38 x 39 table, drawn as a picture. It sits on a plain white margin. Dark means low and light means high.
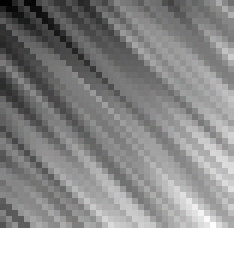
Streaks slant down to the right. Values rise toward the bottom right. The ninth with the lowest average is the top left. Neither half mirrors the other. The ninth with the highest average is the bottom right. No lone cell stands out from its neighbours. No single row or column stands out from its neighbours.
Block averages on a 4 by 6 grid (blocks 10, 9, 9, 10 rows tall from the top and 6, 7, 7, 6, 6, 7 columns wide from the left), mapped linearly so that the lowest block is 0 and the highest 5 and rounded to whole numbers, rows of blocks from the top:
0 1 1 3 3 3 | 1 2 2 2 3 4 | 2 3 3 3 4 5 | 3 3 4 4 5 5
